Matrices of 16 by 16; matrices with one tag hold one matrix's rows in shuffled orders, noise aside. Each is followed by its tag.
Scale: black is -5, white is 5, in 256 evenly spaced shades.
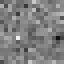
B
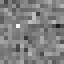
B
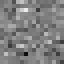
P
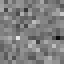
B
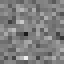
P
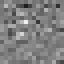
P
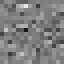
P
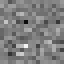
P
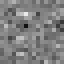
P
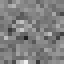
P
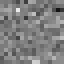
B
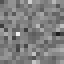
B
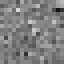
B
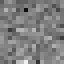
P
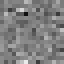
P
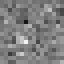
P
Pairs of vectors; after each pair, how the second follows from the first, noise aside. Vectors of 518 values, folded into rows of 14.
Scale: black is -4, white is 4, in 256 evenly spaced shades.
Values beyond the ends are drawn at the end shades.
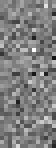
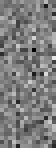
sign-scrambled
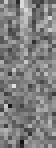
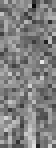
reversed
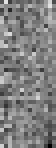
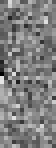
wrapped around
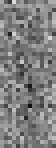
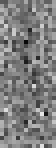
reversed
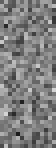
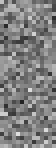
sign-scrambled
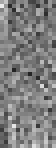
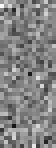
sign-scrambled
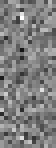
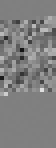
partly zeroed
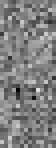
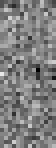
wrapped around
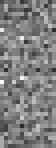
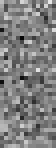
negated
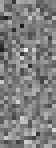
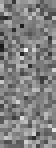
copied
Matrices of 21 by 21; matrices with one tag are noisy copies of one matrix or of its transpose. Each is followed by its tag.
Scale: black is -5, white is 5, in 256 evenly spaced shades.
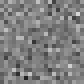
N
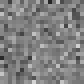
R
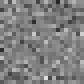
R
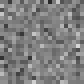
R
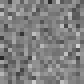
R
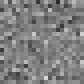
R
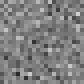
N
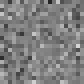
R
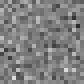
N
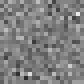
N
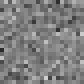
R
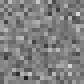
N
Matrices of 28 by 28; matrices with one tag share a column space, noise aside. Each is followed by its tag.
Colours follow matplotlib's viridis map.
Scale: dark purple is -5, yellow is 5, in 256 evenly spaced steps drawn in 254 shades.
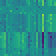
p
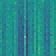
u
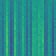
u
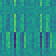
p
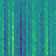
u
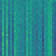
u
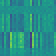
p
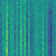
u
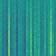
u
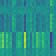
p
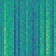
u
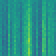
u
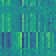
p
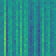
u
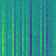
u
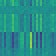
p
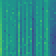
u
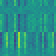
p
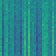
u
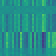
p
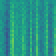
u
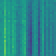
u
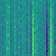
u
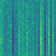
u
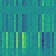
p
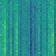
u
